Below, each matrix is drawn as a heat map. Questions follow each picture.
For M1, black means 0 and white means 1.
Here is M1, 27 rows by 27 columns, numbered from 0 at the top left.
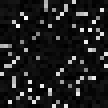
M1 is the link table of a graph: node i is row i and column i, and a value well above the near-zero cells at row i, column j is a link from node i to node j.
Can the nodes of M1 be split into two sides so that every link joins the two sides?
no
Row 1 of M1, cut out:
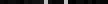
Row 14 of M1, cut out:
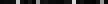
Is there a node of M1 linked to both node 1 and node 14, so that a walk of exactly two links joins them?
no
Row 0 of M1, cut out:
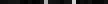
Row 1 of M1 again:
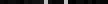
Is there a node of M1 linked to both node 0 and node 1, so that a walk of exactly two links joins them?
yes
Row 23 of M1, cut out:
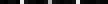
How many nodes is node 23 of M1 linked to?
3
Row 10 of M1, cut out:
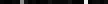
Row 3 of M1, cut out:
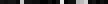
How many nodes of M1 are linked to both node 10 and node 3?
2
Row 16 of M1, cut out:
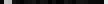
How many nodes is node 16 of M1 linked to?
3
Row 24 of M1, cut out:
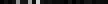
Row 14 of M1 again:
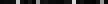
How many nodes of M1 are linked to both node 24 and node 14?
2
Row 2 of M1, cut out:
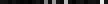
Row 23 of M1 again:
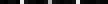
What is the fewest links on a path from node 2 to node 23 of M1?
6
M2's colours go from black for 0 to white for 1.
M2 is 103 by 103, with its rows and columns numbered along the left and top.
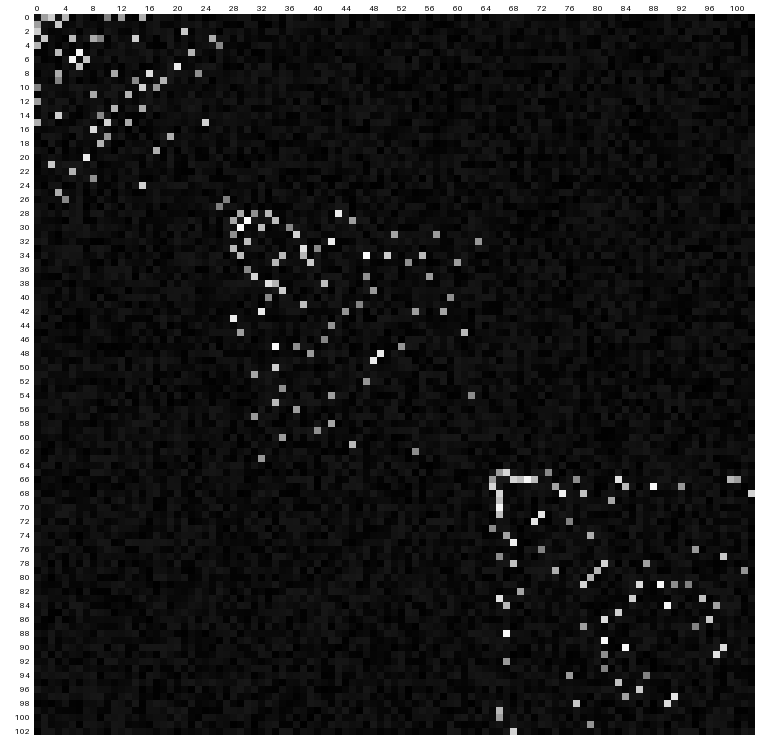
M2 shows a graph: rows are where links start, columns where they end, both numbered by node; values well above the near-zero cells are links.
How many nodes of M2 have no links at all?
1
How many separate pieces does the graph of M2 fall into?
4
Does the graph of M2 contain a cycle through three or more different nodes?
yes
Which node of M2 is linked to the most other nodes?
node 66
